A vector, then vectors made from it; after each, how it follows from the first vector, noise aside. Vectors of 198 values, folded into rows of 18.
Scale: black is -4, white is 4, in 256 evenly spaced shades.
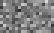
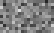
negated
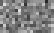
sign-scrambled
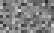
negated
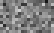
negated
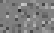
partly zeroed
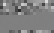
partly zeroed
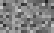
negated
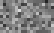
negated
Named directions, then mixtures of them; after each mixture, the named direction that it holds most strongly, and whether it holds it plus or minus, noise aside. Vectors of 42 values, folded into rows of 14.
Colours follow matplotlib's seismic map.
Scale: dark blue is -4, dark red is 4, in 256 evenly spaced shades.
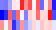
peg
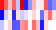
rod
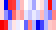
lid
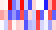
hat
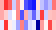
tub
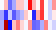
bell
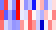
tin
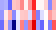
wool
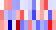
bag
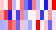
hat, plus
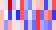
hat, plus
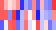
peg, minus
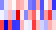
bell, minus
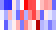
tub, minus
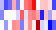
tub, minus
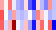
wool, minus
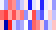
bell, minus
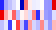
rod, minus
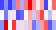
bell, plus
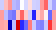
bag, plus
